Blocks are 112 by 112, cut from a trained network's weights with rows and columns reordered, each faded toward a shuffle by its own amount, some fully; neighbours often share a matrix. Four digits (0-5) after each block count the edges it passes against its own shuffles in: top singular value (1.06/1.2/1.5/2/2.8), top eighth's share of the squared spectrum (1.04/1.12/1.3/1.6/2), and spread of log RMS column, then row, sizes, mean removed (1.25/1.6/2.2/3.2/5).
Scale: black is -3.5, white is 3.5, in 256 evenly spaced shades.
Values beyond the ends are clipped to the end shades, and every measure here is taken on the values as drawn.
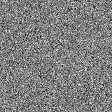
0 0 0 0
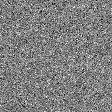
1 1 0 0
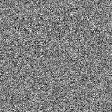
3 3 1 2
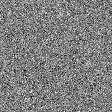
1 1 0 0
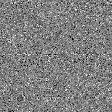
3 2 0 1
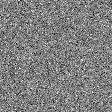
0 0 0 0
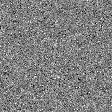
0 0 0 0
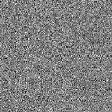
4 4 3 3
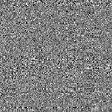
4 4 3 3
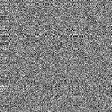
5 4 2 3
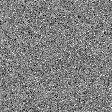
2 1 0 0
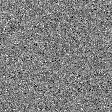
1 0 0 0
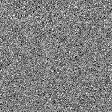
3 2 1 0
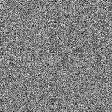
4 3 0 1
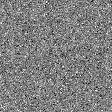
0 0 0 0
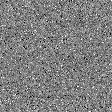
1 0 0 0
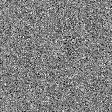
2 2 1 1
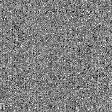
3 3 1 2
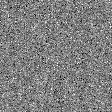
1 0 0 0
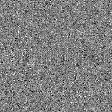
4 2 1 1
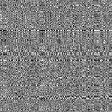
5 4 2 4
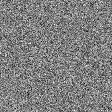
1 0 0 0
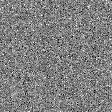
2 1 0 1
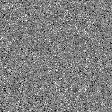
3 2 1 1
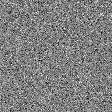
0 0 0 0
